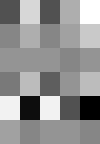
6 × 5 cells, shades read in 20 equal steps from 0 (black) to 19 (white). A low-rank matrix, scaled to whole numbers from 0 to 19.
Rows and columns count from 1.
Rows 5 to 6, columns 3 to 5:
18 6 0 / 11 11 10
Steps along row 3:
same same down up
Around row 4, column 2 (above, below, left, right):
11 1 9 7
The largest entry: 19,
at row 1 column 5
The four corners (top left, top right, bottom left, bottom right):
6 19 12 10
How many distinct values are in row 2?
4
